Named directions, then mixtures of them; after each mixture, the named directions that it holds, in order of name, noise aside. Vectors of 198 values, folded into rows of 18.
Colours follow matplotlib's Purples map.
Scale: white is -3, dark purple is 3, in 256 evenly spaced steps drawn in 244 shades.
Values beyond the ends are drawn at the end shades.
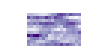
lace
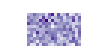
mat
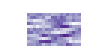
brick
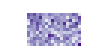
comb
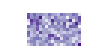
comb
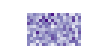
mat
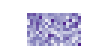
comb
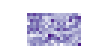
comb, lace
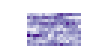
lace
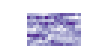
lace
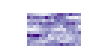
lace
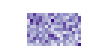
comb, mat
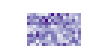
lace, mat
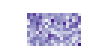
comb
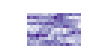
brick, lace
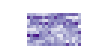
comb, lace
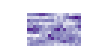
lace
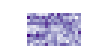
lace, mat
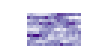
lace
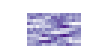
brick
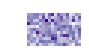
brick, mat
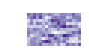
brick, comb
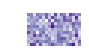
mat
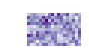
lace, mat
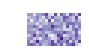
comb, mat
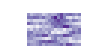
brick, lace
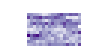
comb, lace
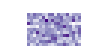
brick, mat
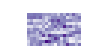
brick, comb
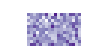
mat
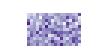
comb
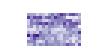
comb, lace
